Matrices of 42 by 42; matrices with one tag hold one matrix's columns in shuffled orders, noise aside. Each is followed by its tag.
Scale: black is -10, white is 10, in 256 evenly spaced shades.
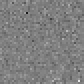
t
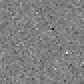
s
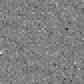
s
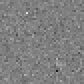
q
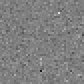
q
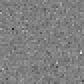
s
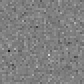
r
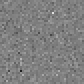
q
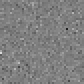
s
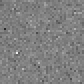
s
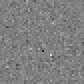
r
